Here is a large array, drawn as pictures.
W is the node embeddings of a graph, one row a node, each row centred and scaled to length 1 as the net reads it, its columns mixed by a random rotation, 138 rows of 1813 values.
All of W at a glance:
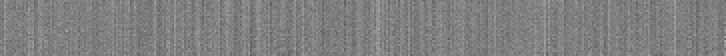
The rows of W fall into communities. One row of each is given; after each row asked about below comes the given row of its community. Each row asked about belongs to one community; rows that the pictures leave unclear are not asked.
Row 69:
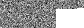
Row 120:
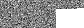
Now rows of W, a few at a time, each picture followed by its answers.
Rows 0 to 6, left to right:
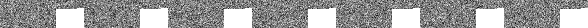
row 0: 120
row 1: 69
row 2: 120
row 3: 120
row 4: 120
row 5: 69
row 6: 120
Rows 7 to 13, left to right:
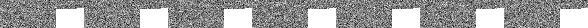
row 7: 120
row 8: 120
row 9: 120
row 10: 69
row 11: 120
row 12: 69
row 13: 120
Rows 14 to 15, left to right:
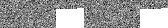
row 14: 120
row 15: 120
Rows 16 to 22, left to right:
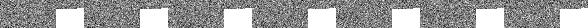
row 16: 120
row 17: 120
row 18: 69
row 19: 69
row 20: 120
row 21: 120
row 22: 69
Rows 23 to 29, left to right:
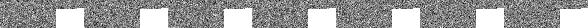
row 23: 69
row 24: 69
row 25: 69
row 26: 69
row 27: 120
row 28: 120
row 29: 120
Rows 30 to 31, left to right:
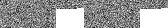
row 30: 120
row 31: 120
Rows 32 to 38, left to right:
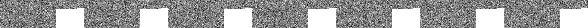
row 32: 69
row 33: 69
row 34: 69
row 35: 69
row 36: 69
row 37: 120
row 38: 69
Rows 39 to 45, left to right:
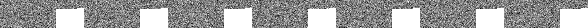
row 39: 120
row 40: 120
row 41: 120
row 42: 69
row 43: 120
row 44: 120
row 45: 120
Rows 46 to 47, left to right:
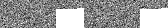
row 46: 120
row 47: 69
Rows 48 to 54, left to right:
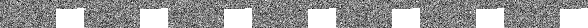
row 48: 69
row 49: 69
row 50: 120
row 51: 120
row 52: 69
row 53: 120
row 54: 69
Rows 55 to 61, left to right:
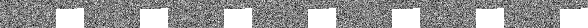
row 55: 69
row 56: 120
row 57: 69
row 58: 120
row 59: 120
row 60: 69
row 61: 120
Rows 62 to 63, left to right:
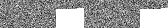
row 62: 120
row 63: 120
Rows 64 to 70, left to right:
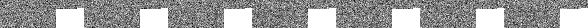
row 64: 120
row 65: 120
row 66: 120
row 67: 69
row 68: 69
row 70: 69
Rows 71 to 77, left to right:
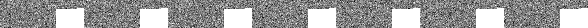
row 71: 120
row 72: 69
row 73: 120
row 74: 120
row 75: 69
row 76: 69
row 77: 69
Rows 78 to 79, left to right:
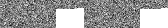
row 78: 69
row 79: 120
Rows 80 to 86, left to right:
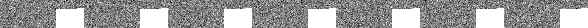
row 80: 120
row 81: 69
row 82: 69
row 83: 120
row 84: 69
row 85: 120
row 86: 69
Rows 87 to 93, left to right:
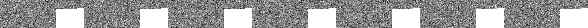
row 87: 120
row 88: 120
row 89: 120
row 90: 120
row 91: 69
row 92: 69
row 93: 69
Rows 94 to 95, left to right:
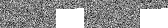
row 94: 69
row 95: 120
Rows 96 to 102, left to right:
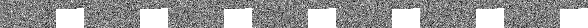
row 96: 120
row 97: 120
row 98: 120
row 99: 69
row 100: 69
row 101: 69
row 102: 69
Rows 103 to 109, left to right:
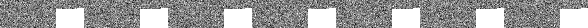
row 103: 69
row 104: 120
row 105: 69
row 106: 69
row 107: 120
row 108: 120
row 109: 69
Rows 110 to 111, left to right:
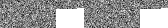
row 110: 69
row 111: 120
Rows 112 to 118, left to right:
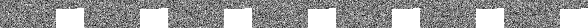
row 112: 69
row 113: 69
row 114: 69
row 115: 120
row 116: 69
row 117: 69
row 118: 69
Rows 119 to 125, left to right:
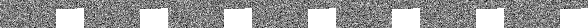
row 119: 69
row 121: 120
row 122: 120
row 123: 69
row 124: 120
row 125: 120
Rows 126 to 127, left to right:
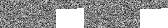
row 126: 120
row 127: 120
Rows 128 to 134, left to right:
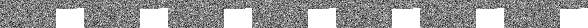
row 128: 69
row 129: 69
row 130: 69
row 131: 120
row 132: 69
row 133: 69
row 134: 69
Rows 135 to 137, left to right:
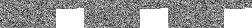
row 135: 69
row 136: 120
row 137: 69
